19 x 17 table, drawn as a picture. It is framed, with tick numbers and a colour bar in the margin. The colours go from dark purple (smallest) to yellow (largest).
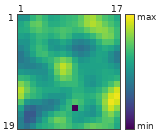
Mirror symmetry: none. Average level on the scale: 60%. Lone odd cells: 1, lower than its neighbours. Grain: blotchy. Odd rows or columns: none.
